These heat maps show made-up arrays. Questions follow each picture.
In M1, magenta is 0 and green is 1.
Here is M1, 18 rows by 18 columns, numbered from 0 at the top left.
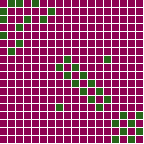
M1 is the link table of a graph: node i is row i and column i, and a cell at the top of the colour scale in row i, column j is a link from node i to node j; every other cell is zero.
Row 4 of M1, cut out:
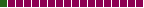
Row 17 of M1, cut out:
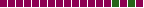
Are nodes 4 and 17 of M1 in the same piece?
no
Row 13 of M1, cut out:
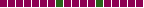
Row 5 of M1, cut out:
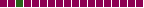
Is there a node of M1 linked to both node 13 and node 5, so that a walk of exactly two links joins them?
no
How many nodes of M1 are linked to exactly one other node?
4
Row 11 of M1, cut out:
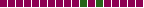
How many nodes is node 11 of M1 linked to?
2
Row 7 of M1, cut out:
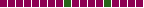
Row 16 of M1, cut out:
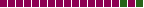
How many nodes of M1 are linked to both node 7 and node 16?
0
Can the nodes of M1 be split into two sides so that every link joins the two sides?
no
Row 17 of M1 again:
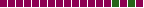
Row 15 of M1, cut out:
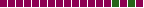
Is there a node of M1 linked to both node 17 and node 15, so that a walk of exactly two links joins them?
yes
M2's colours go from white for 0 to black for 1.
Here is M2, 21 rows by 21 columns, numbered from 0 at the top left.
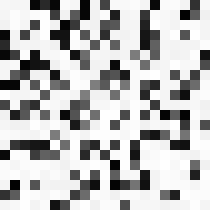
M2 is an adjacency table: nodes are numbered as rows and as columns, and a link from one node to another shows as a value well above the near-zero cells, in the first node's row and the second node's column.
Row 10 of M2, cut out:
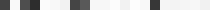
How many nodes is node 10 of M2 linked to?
6
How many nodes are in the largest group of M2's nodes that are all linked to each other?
5
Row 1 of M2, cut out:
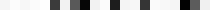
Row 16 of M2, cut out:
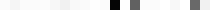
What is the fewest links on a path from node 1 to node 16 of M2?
2
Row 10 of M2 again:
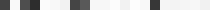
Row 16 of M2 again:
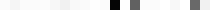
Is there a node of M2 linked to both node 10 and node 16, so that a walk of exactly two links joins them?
no
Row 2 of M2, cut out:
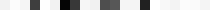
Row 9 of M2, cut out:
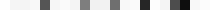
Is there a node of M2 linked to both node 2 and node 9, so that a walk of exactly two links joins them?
yes
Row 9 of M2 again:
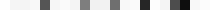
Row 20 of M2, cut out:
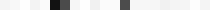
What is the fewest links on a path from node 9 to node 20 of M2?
3
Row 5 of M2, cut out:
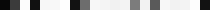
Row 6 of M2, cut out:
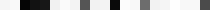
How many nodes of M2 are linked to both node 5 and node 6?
3
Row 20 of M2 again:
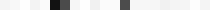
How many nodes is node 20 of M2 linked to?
3
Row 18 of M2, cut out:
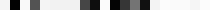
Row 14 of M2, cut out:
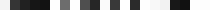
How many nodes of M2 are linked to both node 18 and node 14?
6
